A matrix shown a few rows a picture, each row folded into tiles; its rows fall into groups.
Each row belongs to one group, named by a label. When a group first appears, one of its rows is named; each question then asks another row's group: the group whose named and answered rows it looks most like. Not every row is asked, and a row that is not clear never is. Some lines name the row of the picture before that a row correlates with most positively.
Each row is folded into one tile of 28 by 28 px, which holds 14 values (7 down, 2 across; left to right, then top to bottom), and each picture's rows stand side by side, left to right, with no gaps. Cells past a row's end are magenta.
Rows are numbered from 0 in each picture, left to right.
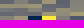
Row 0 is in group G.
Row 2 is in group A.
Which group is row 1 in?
G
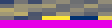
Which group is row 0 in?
A
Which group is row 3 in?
G
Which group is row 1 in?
G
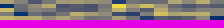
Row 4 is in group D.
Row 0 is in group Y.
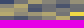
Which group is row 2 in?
A
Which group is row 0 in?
A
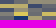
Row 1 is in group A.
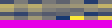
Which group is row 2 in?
G
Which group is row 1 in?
D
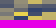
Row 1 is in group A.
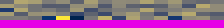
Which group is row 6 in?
G
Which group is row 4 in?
G
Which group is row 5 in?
Y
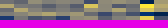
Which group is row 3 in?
D
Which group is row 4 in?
Y
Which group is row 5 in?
D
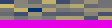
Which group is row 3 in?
Y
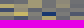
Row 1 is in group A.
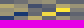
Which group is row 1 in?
A
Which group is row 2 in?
D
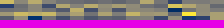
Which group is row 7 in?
G
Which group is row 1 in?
G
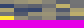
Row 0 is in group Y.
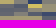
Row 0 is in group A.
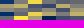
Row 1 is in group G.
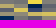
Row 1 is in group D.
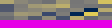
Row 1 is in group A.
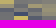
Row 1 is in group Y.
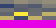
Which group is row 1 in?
A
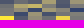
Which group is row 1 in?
D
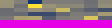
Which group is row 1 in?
D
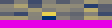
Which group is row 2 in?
D
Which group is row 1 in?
A
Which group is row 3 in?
Y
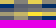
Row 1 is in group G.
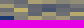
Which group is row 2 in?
A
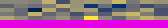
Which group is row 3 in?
Y
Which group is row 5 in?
Y
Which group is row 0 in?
Y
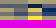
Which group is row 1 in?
Y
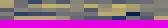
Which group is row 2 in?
D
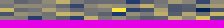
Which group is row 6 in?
A
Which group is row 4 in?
D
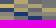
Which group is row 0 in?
D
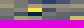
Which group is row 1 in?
D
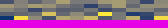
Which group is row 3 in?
A
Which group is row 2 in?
A
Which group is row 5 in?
G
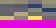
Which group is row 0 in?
A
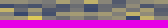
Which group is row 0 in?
Y
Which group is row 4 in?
A
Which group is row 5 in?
Y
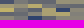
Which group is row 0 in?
D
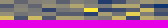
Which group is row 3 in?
D
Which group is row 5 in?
Y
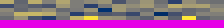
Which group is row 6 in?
G
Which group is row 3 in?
Y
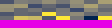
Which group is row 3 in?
G
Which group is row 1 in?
A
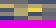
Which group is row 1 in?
D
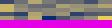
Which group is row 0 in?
D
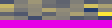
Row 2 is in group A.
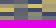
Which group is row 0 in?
D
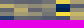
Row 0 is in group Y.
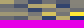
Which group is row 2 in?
A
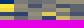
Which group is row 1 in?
A
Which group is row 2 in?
Y
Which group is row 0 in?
D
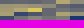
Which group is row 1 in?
D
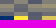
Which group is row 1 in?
G
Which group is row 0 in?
G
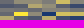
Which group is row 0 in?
A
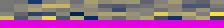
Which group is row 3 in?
G
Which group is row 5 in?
A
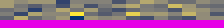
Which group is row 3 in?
Y
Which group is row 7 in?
Y
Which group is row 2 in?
A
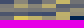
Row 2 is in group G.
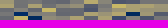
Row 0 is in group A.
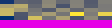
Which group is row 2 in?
A
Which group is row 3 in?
A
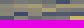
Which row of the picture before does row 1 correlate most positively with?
0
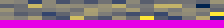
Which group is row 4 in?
D
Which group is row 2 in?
G
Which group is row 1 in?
D
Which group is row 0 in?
Y
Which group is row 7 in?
A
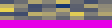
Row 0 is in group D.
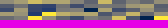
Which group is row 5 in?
G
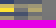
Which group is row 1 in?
D
